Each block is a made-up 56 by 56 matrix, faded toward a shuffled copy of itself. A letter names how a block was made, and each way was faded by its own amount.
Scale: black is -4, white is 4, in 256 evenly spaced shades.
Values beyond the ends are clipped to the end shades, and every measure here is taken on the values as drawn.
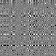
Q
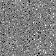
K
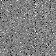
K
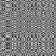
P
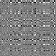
Q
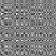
P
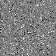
K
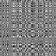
P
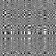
Q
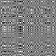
P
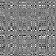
Q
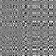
Q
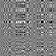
P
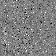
K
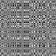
P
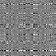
Q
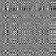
Q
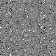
K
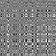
P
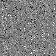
K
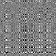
Q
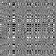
Q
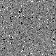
K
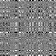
Q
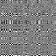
Q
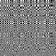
Q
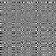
Q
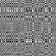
Q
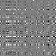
Q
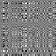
P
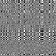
Q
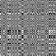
P
